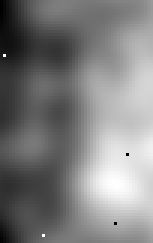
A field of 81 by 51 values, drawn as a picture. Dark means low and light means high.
Ninth with the lowest average: top left. Lone odd cells: 4, 2 higher and 2 lower than their neighbours. Odd rows or columns: none. Slope: up to the right.
